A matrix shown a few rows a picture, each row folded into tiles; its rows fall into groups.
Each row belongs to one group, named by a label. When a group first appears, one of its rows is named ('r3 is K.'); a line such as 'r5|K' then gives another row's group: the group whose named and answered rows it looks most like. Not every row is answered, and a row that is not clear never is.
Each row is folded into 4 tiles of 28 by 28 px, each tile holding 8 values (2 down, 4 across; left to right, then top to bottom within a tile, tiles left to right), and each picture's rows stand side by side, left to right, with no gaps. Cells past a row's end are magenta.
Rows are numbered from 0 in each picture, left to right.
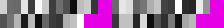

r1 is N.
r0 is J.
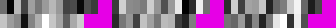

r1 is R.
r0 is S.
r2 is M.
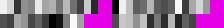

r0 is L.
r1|N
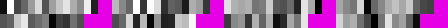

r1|J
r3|M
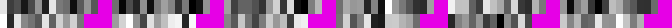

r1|S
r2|S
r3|M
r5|S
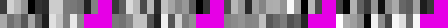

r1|M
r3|S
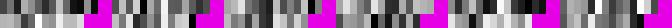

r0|S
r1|M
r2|M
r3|N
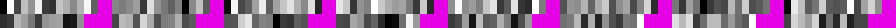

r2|L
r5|J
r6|S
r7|N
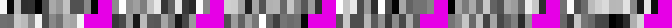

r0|S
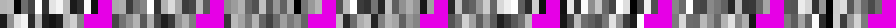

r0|L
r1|L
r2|N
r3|M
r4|L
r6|N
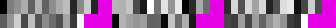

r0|J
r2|R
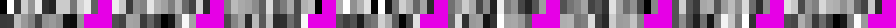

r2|J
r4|M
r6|M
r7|L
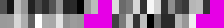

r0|S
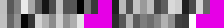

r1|R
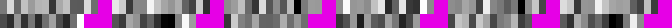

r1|L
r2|N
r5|L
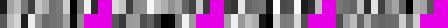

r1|L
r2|M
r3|J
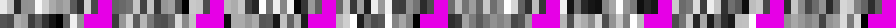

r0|L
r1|J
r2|N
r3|M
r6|J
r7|M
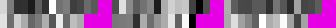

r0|S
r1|M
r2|S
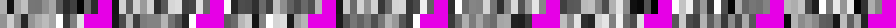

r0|S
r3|R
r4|R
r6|N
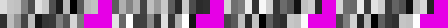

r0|N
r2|J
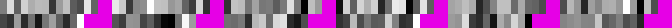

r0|R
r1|L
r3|R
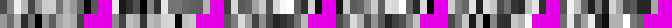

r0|M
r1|S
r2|L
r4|J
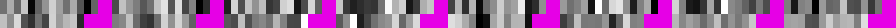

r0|M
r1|M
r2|R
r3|S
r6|S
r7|S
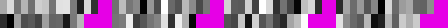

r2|J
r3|M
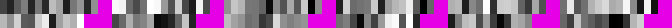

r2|M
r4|L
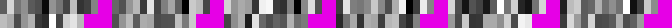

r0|M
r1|J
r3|R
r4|S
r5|N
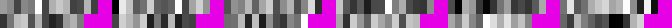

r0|L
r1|N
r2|J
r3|S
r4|S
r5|L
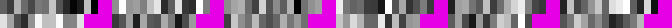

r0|S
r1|R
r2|N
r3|S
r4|M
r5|L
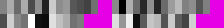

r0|M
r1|S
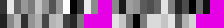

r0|R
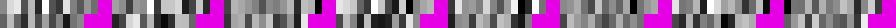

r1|L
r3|N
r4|R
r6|J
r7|J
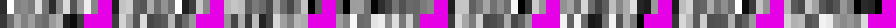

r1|N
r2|M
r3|S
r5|M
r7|S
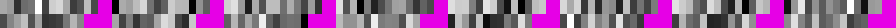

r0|L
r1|R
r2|L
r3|S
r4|N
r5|N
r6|N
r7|N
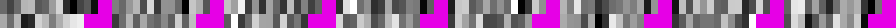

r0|S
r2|N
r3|M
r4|N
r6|R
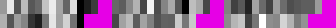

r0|M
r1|J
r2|S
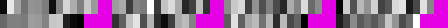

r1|L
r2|N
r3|R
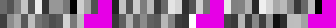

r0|J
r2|J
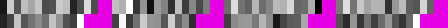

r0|R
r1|N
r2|L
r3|R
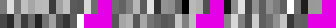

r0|R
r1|J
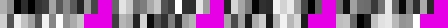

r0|S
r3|S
